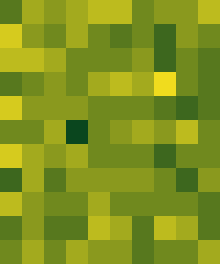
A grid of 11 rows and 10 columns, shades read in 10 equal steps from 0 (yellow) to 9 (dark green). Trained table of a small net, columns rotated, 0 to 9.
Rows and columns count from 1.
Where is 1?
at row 2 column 1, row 5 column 1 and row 7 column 1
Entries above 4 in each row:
2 6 6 5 6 5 6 4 7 5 5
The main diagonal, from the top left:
6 4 3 5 5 4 5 5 5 6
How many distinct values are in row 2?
6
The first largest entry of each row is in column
1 8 8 1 9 4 8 1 10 1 7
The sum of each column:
42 40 49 50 43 45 51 52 52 54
